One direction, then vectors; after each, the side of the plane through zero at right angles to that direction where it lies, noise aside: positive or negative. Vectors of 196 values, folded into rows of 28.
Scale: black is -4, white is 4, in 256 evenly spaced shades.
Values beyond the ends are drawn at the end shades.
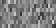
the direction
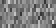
positive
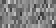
positive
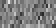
positive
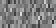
negative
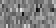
negative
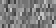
negative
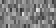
positive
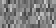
negative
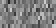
negative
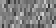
negative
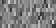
positive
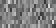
positive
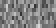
positive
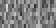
positive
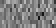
positive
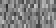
negative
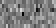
negative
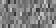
negative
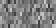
negative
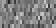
negative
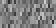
negative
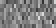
negative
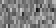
negative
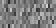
negative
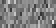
positive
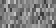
positive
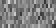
positive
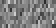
positive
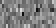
negative
